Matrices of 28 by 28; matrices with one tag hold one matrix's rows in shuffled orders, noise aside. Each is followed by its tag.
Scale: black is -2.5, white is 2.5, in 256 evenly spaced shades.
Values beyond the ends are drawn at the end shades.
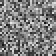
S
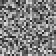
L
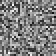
S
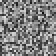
L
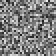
S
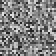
S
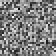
S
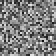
S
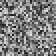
L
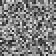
L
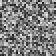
L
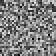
S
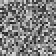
L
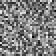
L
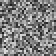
L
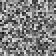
L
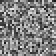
S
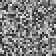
L
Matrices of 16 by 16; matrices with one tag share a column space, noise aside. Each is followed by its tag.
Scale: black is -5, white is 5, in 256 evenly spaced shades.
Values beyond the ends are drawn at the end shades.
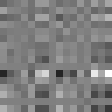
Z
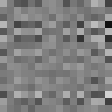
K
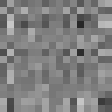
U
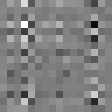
K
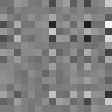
K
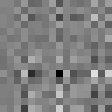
Z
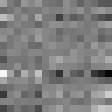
Z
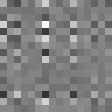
K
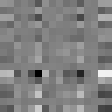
Z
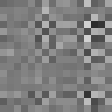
K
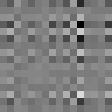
K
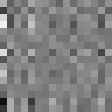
U
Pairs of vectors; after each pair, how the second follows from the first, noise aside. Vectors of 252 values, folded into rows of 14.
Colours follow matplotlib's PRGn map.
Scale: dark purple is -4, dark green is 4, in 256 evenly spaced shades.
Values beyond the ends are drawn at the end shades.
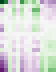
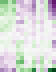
reversed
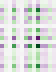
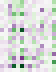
wrapped around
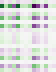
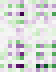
reversed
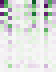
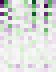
copied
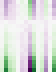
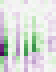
wrapped around
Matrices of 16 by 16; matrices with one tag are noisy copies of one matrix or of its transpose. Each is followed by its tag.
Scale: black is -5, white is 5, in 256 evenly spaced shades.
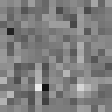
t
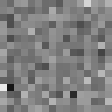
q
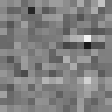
t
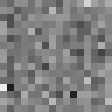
q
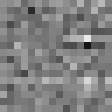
t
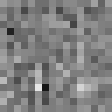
t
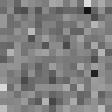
q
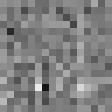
t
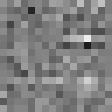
t
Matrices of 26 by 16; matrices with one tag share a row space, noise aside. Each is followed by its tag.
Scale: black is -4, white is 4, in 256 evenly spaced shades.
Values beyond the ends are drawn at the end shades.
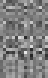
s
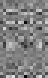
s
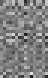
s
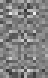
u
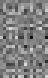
s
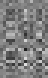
s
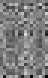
s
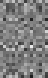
s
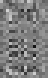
u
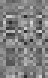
s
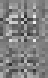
u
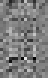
u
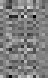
u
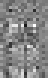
u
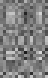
s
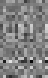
s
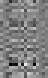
u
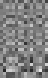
s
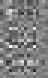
u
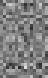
s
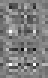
u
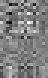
u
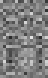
s
